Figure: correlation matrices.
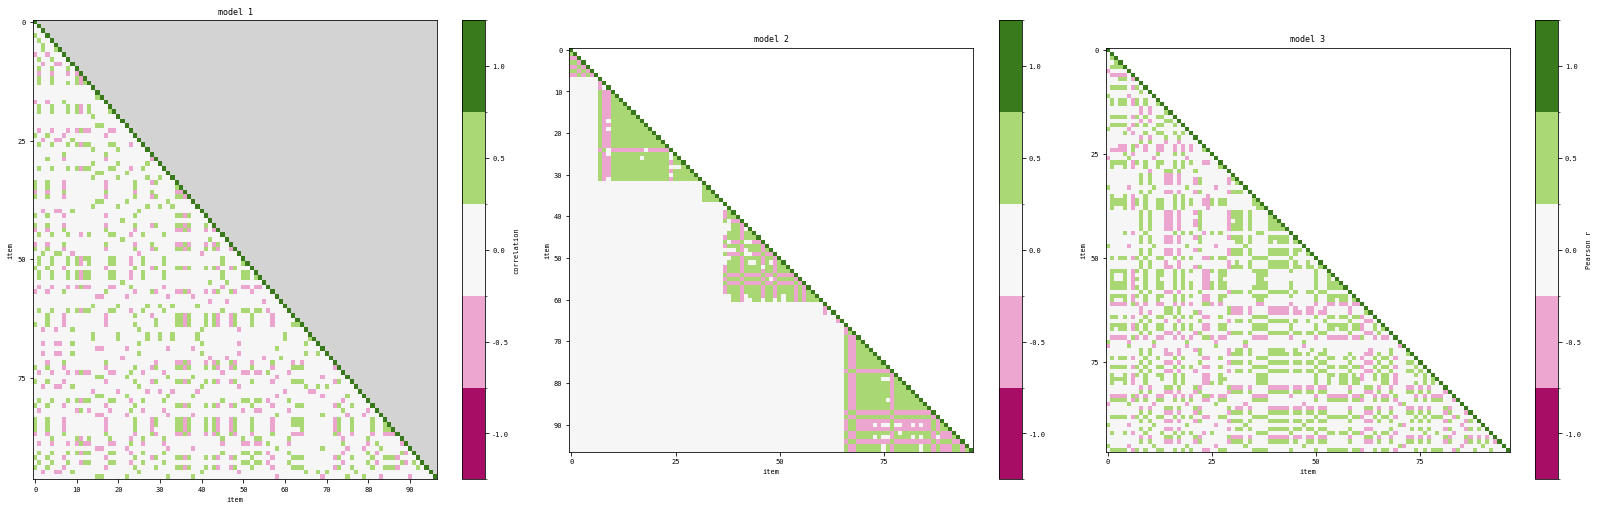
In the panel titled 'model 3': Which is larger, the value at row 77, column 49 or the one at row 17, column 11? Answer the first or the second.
the first
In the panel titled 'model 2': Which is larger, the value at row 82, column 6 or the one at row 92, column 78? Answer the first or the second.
the second
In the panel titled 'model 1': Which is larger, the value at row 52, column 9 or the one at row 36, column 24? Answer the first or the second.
the first
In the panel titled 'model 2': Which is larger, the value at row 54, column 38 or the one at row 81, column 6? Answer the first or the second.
the second
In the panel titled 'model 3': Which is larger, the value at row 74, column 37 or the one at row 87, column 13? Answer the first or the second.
the first
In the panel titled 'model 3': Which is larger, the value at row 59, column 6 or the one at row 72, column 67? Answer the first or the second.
the second
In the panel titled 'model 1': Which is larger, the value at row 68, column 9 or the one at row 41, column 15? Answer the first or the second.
the first
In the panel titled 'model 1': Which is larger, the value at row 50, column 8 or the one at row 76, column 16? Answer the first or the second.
the first
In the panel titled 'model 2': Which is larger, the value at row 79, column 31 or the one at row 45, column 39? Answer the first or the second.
the second
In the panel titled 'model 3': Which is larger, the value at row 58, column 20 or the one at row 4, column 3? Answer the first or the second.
the second
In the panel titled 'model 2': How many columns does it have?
97
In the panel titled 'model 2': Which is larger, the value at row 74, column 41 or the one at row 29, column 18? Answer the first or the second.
the second
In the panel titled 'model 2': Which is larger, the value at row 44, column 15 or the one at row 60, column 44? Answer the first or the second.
the second
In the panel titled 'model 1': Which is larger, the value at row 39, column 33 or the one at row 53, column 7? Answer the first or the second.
the first
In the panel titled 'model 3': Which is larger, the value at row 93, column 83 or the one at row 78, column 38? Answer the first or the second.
the second
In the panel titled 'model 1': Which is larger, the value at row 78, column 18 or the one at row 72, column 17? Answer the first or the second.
the second
